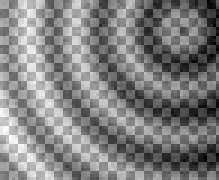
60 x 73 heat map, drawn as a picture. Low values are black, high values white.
Average level on the scale: 50%. Lone odd cells: none. Slope: up to the left. Rings: centred on the top right.
